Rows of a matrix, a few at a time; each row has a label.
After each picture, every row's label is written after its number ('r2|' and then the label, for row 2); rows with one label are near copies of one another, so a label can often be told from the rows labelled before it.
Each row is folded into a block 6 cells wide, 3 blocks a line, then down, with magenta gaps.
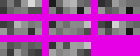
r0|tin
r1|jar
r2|jar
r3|jar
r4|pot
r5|jar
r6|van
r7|pot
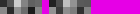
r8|jar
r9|jar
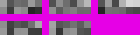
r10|van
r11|pot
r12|tin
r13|van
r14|van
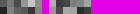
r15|tin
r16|van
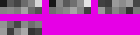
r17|pot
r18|pot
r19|jar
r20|van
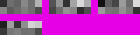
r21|pot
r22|tin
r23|pot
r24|tin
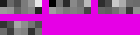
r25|pot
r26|pot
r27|jar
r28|jar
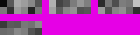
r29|jar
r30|van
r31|pot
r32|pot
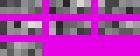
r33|pot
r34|tin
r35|van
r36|tin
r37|van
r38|tin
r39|jar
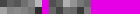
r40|pot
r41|jar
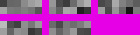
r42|pot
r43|van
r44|jar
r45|van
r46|van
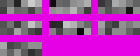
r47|tin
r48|pot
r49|jar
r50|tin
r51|jar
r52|van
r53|van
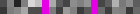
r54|tin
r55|van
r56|jar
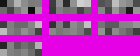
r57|jar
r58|tin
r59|jar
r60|pot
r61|pot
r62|van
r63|pot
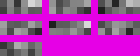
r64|tin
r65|van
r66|tin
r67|van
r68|pot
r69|jar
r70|jar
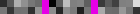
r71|jar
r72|jar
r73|pot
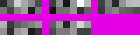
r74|jar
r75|tin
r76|tin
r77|van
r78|tin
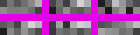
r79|pot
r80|tin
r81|jar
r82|tin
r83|tin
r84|pot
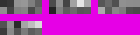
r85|jar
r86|tin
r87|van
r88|tin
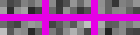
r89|van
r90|van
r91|van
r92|van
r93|pot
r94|van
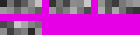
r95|pot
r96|pot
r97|van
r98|jar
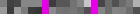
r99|van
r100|pot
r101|pot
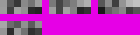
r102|van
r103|van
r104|tin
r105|van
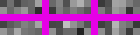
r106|pot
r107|tin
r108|jar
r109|pot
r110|jar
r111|jar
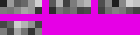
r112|pot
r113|tin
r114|tin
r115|jar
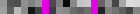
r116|van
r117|tin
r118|tin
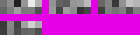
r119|tin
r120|van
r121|tin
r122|tin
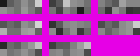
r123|pot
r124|jar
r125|van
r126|pot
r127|jar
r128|pot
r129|pot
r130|pot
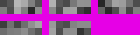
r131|jar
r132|van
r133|jar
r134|pot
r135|van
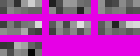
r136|tin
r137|jar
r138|van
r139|pot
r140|tin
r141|tin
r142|jar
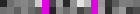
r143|pot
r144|tin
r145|van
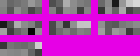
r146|van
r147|jar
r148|tin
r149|jar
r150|tin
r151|van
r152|pot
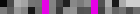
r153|jar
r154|van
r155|tin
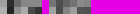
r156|van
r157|van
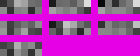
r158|jar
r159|pot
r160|pot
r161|van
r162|jar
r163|pot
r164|jar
